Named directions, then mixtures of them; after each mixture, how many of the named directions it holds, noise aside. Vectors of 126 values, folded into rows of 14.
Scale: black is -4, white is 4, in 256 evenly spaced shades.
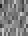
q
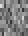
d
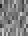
one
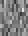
two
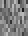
two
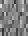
one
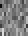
two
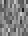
two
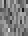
two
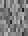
two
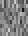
two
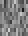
two
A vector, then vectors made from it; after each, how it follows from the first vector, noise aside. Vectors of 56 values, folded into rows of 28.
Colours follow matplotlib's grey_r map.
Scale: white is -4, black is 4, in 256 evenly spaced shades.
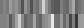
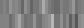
shrunk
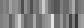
copied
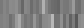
shrunk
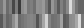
wrapped around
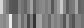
wrapped around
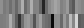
negated
